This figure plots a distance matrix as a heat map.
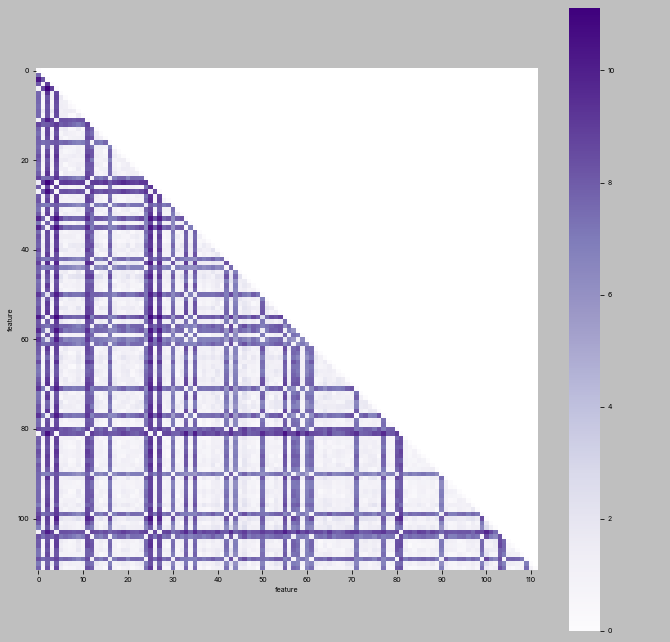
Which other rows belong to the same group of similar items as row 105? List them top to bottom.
1, 3, 5, 6, 7, 8, 9, 10, 13, 14, 15, 17, 18, 19, 20, 21, 22, 23, 26, 28, 29, 31, 32, 34, 36, 37, 38, 39, 40, 41, 43, 45, 46, 47, 48, 49, 51, 52, 53, 54, 56, 59, 62, 63, 64, 65, 66, 67, 68, 69, 70, 72, 73, 74, 75, 76, 78, 79, 82, 83, 84, 85, 86, 87, 88, 89, 91, 92, 93, 94, 95, 96, 97, 98, 100, 101, 102, 106, 107, 108, 110, 111
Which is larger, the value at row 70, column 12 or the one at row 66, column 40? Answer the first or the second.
the first
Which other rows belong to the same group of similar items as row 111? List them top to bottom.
1, 3, 5, 6, 7, 8, 9, 10, 13, 14, 15, 17, 18, 19, 20, 21, 22, 23, 26, 28, 29, 31, 32, 34, 36, 37, 38, 39, 40, 41, 43, 45, 46, 47, 48, 49, 51, 52, 53, 54, 56, 59, 62, 63, 64, 65, 66, 67, 68, 69, 70, 72, 73, 74, 75, 76, 78, 79, 82, 83, 84, 85, 86, 87, 88, 89, 91, 92, 93, 94, 95, 96, 97, 98, 100, 101, 102, 105, 106, 107, 108, 110
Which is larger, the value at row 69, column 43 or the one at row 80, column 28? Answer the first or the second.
the second
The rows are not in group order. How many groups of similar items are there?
4
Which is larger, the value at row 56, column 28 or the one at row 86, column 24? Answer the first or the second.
the second
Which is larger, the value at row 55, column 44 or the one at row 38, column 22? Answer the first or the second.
the first
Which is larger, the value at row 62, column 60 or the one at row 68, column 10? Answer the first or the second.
the first
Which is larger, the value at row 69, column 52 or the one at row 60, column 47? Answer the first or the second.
the second
